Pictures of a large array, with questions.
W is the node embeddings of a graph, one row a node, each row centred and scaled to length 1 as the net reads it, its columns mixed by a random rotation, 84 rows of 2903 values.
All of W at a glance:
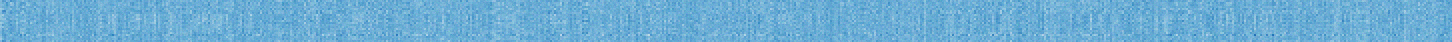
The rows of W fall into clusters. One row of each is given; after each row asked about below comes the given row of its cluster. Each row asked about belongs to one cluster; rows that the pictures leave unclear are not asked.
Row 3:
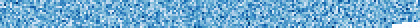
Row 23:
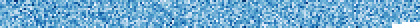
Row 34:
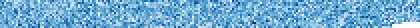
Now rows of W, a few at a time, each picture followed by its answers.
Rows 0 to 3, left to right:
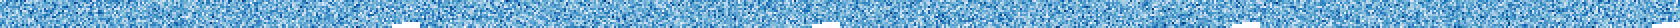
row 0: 23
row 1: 3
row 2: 23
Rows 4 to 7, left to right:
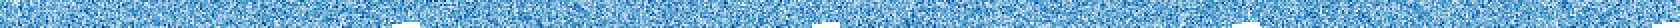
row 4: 34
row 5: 23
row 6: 34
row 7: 23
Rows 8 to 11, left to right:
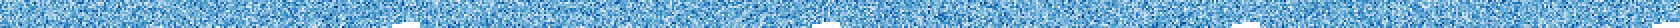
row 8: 34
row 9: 34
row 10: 23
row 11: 23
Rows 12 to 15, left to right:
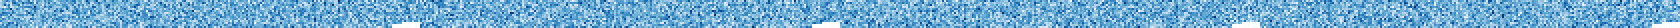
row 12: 3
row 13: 3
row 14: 34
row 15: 23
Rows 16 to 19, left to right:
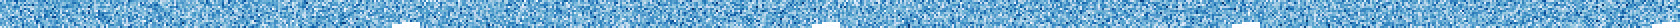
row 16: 23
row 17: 34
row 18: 34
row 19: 34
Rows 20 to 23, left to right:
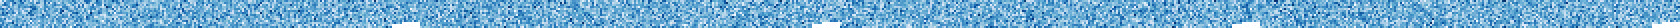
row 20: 3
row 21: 23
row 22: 3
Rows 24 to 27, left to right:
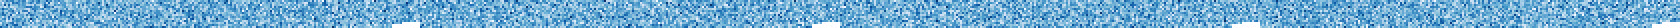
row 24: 3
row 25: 3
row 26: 3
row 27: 23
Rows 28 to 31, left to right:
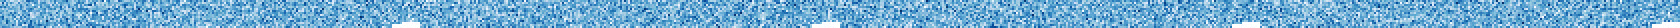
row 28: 34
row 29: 34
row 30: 3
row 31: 34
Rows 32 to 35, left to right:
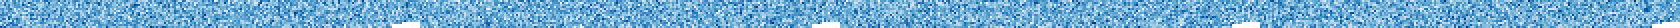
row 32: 3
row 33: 34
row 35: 3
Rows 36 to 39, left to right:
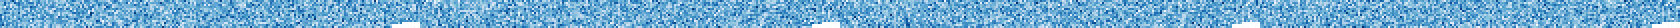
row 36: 3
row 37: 34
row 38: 34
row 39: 34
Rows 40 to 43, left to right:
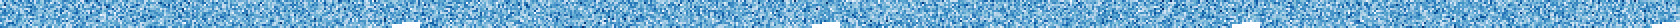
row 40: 3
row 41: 3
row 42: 34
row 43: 3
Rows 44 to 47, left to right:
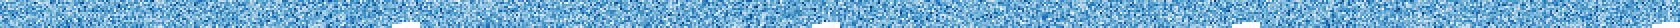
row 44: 34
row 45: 34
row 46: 3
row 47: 34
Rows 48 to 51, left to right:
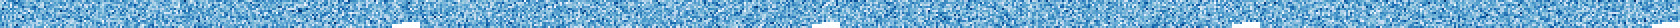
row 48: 3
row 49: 34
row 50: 23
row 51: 3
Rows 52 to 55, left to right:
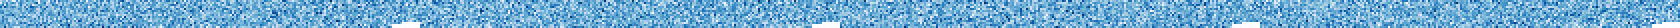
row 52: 34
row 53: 3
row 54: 23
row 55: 34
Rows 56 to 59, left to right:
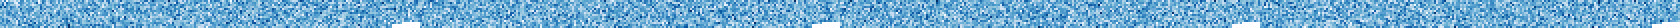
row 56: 34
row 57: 3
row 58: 3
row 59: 3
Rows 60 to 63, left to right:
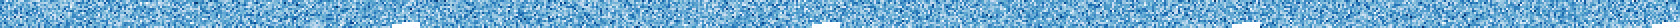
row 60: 34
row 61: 23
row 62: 3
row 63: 3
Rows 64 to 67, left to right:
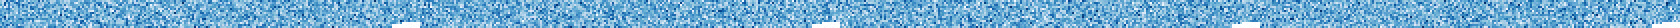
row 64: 3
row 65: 3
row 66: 23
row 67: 3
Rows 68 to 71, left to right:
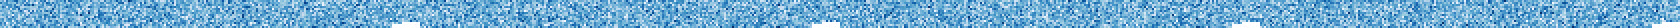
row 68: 23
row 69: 23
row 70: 23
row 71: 23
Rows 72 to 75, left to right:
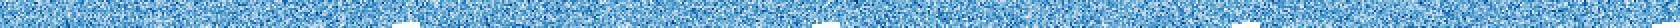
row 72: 34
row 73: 34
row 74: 23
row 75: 3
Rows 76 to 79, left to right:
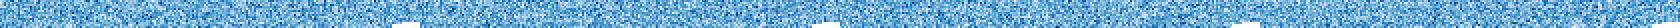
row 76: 3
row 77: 34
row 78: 23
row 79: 34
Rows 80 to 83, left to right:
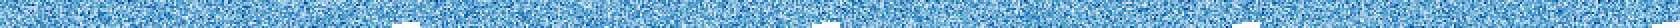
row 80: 23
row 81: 23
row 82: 3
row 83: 3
